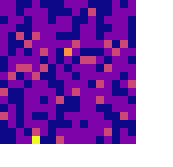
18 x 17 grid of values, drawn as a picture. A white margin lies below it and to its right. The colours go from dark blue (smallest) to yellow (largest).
Average level on the scale: 20%. Slope: none. Grain: fine. Mirror symmetry: none.
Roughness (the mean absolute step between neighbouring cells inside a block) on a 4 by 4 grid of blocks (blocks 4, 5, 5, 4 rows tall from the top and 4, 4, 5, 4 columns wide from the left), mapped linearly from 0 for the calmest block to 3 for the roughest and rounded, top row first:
1021 / 3233 / 3212 / 2302
